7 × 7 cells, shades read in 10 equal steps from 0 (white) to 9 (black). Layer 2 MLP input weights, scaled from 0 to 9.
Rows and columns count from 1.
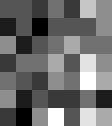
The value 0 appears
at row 5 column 6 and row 7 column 4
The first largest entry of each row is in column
3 3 2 1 3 2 2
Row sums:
37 45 36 31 30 45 30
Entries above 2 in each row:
6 7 7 6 6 7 5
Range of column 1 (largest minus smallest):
4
